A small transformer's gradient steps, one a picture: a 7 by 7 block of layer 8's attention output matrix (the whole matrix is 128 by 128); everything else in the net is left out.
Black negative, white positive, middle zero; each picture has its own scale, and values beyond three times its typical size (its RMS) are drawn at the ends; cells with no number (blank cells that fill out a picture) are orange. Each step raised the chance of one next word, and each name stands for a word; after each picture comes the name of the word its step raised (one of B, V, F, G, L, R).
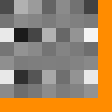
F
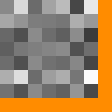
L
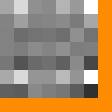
L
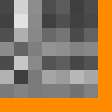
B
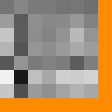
F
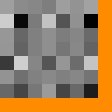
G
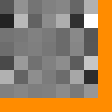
B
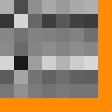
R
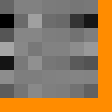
B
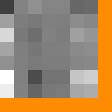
F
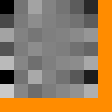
L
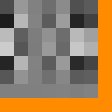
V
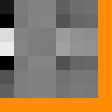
V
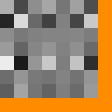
R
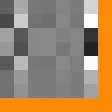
V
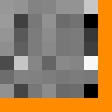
G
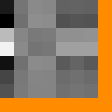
V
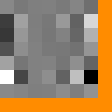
B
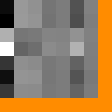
V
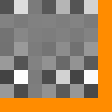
L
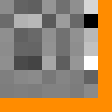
R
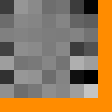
L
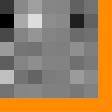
B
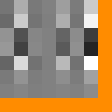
V
